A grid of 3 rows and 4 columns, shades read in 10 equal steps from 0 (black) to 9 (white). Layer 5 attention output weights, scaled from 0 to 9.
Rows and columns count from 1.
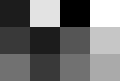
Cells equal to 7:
1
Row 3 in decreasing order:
6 4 4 2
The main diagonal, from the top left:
1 1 4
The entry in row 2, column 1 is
2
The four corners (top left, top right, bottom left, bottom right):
1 9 4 6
